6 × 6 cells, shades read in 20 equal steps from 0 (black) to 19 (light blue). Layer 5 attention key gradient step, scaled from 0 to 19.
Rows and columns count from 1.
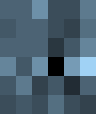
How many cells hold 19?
1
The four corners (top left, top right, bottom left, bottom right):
9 11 7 6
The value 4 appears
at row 5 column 5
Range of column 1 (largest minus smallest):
5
